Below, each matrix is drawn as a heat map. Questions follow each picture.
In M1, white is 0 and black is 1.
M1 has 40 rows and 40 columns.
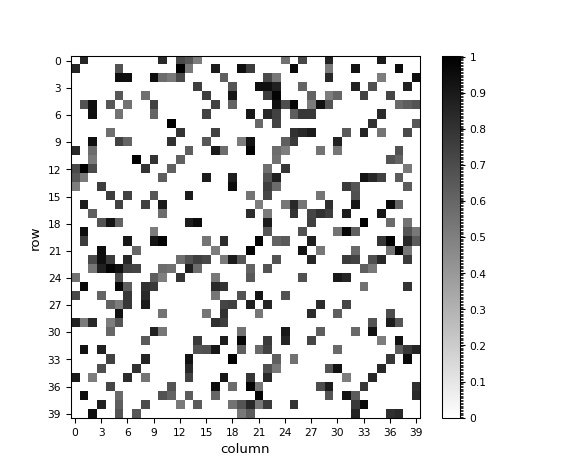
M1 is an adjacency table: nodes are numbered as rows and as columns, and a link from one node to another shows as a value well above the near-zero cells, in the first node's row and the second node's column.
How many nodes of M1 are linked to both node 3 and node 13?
4
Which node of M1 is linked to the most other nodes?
node 22
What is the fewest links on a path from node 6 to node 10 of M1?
2
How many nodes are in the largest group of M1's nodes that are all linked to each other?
5
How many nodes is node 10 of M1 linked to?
11
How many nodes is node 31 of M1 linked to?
9
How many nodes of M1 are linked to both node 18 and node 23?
7
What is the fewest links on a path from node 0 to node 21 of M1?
2
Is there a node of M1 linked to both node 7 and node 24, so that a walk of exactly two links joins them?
no
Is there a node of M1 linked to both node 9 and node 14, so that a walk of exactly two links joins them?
no
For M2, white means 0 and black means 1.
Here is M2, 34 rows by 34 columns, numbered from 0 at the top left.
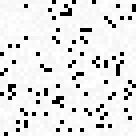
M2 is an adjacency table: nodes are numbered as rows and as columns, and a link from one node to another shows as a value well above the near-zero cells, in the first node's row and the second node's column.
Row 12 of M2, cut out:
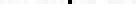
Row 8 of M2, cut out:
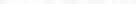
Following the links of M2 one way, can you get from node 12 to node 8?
yes
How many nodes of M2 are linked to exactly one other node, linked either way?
2
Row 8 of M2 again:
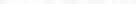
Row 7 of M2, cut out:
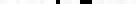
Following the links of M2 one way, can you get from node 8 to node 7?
no
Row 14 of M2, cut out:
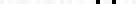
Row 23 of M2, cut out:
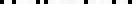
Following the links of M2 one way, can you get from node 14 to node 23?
yes
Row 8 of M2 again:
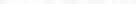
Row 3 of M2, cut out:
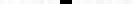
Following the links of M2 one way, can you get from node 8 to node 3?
no
